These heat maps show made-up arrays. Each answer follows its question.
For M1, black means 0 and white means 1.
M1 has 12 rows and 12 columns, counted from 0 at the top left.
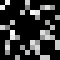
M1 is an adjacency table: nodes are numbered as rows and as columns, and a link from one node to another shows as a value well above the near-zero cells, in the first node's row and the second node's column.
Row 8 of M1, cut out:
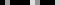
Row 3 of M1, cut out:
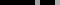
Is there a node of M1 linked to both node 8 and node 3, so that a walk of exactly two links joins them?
yes
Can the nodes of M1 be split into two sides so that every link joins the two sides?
no
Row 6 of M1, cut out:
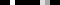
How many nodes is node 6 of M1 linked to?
3
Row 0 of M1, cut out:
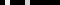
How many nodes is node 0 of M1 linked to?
2
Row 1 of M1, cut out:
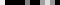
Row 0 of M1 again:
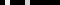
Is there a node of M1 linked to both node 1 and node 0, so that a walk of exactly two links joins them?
yes
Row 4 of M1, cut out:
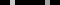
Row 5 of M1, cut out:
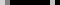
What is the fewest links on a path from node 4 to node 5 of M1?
3
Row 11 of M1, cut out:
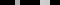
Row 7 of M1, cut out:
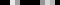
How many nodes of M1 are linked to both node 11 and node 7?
3
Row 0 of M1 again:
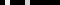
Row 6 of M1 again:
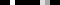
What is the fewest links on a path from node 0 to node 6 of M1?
3
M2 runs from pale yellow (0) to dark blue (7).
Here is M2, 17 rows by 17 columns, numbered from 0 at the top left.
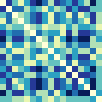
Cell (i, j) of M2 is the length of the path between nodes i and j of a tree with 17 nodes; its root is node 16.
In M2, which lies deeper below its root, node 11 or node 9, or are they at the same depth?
the same depth
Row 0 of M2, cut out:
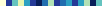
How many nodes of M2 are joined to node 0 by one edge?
1
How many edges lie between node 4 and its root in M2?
1
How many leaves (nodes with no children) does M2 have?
9
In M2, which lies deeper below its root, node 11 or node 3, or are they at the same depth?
node 11
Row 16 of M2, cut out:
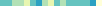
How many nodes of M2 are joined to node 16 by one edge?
2
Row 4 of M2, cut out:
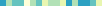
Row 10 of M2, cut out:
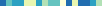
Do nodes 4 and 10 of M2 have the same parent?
no
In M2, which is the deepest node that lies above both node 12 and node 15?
4
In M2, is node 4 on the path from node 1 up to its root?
yes
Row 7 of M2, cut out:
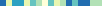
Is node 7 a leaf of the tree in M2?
no
